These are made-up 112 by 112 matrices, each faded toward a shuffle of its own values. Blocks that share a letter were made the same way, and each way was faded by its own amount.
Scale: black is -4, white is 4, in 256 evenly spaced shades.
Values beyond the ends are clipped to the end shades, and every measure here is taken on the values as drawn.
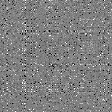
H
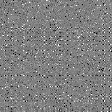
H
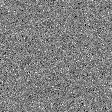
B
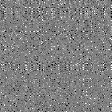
H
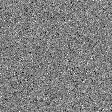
B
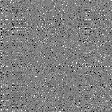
H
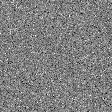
B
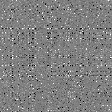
H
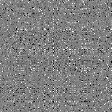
H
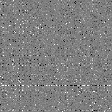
H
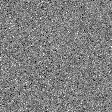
B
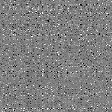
H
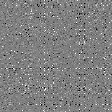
H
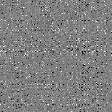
H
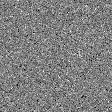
B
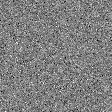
B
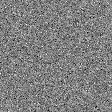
B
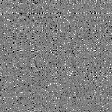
H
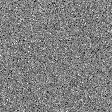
B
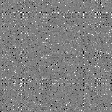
H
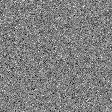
B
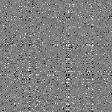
H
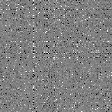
H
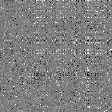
H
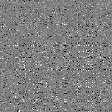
H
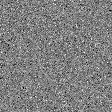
B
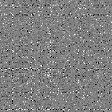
H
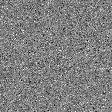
B
